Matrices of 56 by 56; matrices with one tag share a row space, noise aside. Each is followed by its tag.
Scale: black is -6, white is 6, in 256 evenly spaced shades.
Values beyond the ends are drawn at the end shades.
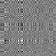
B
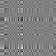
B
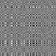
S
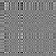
B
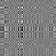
B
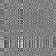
B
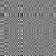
B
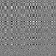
S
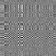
B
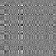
B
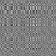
S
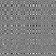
S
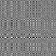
S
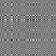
S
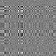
B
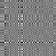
B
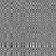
S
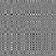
S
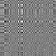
B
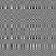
S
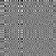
B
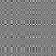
S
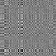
B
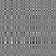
S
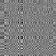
B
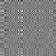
B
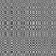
S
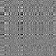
B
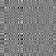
B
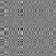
B
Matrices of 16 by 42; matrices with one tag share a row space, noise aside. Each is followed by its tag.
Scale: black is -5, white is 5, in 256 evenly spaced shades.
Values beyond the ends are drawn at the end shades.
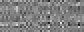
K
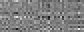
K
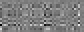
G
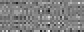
K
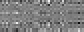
K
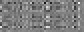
G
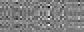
K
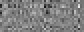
G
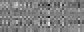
K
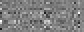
G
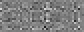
G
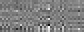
K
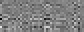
G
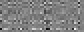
G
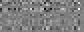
G
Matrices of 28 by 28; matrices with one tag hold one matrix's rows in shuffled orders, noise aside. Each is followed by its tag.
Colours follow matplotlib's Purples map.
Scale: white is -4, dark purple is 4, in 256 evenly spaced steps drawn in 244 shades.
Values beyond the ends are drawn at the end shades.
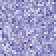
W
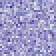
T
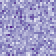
T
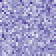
W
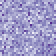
W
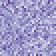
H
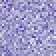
H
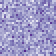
W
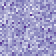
W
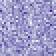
W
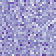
H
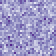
T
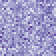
W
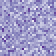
H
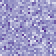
H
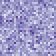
T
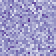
H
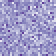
H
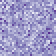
W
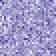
W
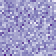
H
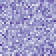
W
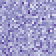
H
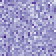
H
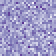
H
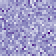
H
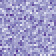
T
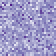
W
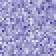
W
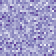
T
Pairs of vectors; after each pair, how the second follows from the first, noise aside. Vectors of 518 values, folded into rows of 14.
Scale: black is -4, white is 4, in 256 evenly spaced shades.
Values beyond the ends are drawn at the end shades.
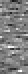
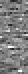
copied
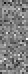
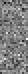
copied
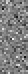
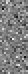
copied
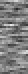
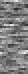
copied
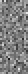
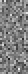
copied
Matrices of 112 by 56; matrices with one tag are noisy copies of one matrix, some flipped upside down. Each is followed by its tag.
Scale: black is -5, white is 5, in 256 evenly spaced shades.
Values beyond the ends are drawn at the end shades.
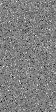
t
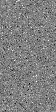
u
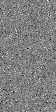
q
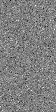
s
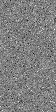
s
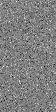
t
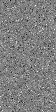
s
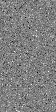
u
